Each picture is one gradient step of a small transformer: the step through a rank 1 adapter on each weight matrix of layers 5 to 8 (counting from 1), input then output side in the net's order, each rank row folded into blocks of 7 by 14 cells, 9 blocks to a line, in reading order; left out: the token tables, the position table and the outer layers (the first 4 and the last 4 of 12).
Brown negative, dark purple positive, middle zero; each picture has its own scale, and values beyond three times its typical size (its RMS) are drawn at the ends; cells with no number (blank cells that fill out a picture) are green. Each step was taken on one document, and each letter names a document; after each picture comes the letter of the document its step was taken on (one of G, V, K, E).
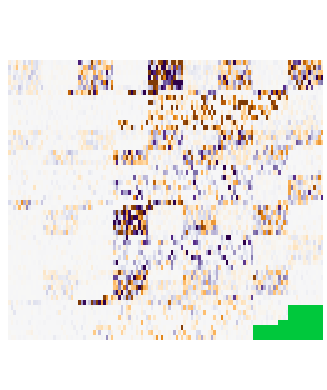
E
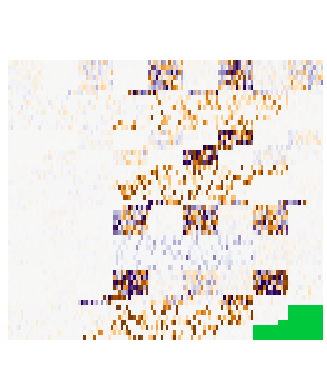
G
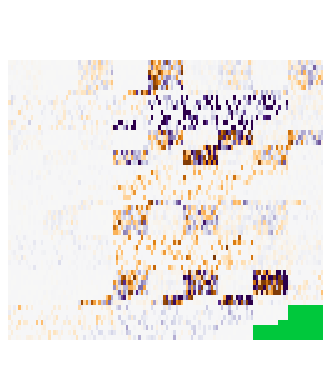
G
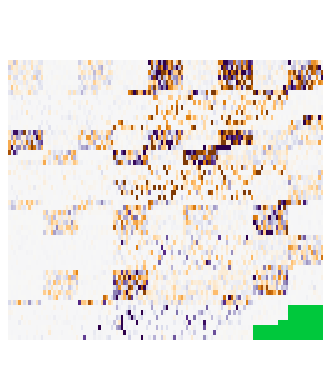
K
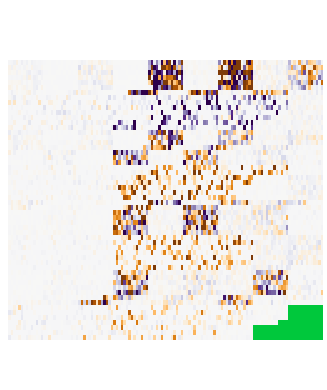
G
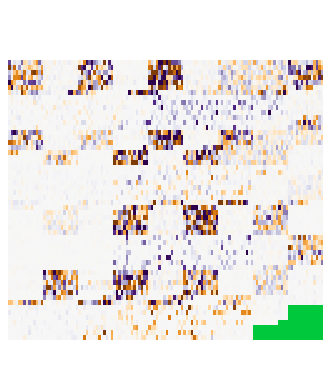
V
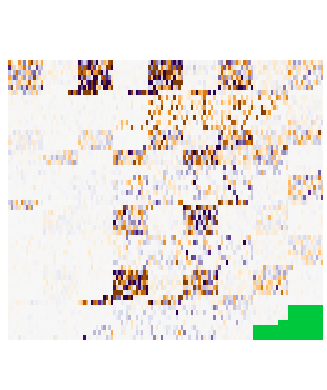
E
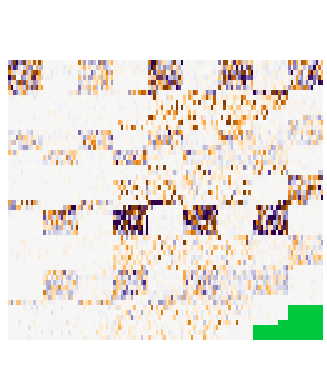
K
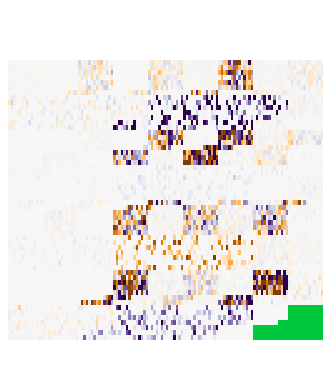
G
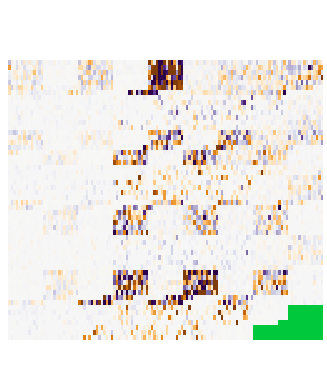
V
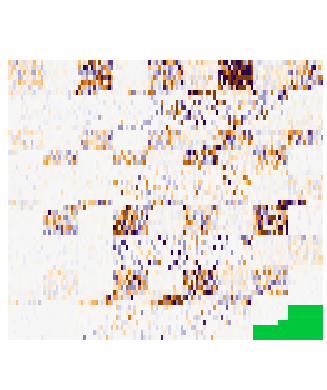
K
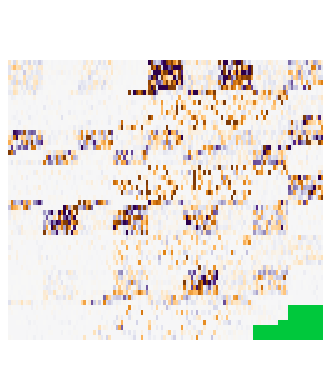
K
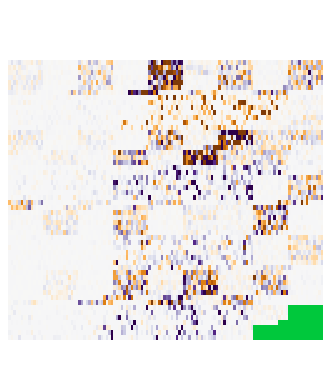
E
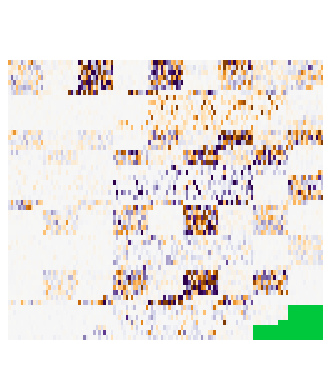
E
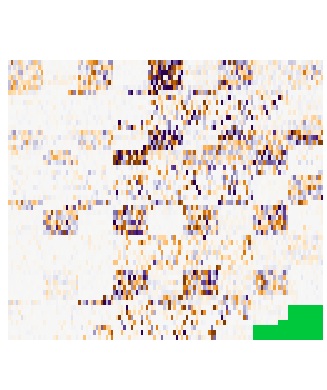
E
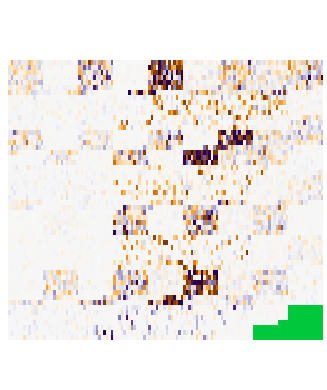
V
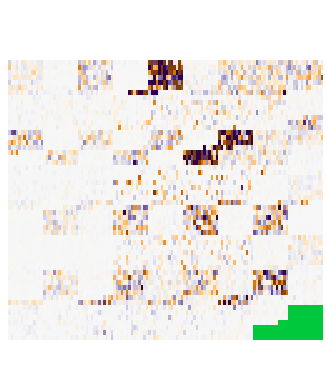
V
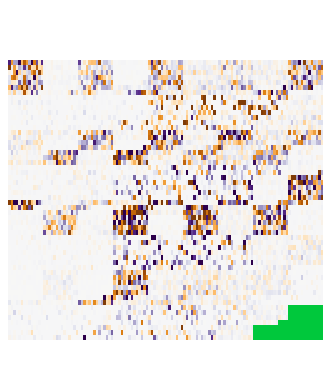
E
